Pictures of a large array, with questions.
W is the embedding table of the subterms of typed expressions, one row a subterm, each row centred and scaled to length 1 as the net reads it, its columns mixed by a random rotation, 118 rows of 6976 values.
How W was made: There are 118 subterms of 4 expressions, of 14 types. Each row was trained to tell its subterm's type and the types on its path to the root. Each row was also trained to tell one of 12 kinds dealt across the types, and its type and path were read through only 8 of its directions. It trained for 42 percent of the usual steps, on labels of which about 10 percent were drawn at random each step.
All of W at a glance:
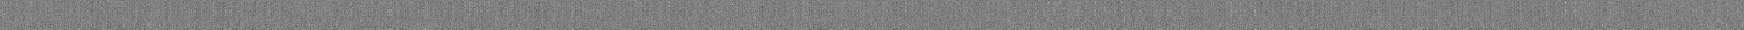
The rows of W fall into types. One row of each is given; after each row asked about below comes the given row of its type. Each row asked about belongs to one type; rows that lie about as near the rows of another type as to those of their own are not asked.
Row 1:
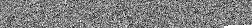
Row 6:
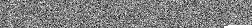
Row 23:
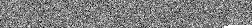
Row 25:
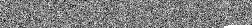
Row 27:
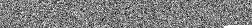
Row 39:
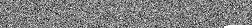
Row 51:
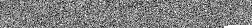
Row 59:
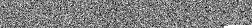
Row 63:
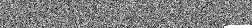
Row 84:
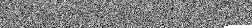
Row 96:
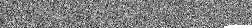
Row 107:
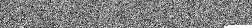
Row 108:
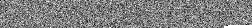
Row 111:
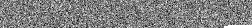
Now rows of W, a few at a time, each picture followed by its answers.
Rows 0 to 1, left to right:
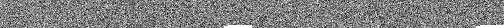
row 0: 27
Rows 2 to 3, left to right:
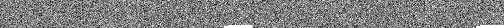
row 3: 59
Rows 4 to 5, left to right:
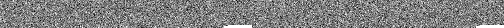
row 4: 1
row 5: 63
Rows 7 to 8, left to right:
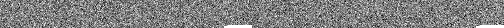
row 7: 63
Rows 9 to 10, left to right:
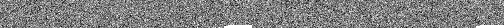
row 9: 39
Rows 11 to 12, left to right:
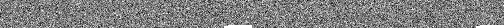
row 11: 39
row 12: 23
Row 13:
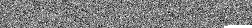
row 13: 39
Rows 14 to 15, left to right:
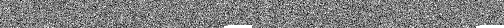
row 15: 6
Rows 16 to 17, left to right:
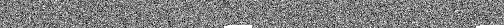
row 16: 84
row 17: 51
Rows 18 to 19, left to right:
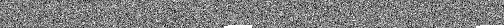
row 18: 23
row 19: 108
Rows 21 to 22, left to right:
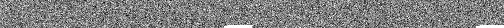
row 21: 27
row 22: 59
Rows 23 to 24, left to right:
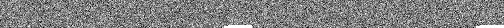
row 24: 23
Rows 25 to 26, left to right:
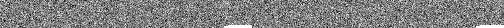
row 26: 96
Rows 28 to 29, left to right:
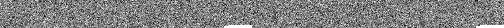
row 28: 27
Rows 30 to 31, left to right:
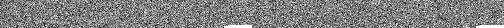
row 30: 84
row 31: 6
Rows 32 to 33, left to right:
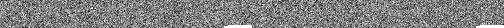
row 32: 23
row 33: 63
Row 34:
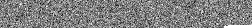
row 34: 111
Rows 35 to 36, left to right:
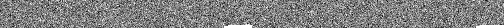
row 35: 108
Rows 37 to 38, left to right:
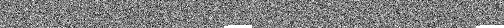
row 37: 59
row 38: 27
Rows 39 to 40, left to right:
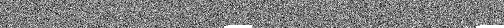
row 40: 6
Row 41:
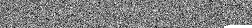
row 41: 39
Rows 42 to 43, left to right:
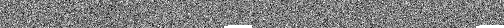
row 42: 59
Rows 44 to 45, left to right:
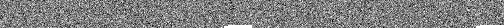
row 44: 59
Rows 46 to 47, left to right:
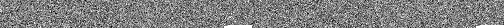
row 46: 63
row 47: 39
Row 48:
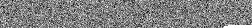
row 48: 59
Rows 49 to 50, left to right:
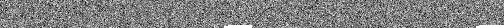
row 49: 84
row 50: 39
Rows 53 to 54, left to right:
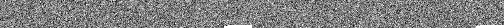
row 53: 111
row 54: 27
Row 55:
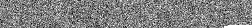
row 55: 96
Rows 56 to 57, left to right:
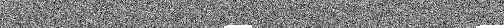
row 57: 84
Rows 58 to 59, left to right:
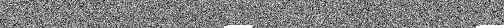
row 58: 63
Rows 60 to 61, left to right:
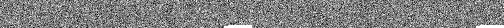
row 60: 111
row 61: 59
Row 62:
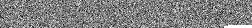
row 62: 51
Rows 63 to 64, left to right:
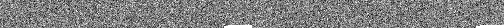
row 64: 111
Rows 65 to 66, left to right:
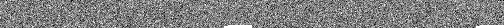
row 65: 23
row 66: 23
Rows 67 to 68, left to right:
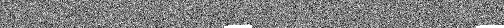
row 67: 108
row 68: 27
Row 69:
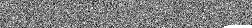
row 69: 23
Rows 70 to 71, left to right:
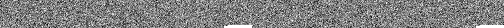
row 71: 39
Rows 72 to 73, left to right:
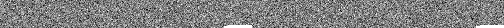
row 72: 23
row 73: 23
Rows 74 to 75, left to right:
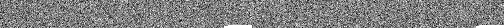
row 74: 59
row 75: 27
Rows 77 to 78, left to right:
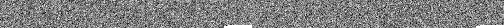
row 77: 111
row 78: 1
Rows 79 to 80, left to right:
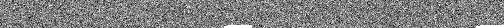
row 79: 63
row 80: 1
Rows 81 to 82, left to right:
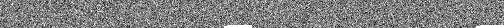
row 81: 63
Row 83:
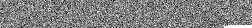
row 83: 63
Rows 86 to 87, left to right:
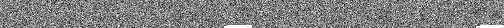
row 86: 63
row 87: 6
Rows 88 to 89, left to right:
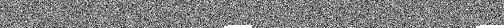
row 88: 96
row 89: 59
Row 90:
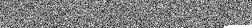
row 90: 111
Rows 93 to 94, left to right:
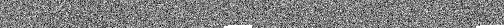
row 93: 111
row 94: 51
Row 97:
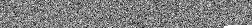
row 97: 1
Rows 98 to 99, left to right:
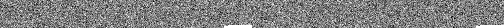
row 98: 96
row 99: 1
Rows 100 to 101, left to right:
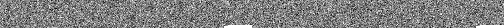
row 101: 6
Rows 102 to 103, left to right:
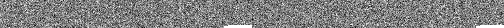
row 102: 1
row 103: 96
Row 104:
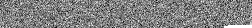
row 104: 111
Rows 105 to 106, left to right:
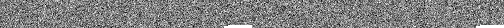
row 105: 108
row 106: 111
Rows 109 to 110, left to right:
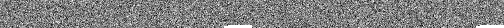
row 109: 108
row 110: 96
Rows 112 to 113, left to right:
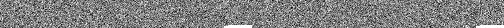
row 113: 6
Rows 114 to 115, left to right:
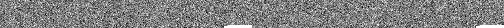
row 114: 6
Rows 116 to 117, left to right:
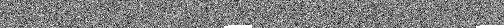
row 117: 84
